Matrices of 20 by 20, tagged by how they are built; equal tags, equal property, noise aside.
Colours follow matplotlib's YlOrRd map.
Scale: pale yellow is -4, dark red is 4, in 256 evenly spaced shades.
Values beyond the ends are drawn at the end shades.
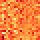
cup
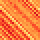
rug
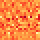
cup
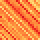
rug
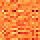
cup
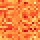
cup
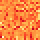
cup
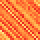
rug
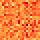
cup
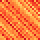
rug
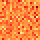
cup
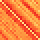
rug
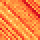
rug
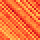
rug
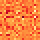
cup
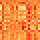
cup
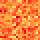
cup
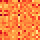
cup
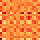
cup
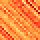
rug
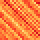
rug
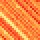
rug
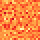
cup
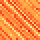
rug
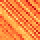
rug
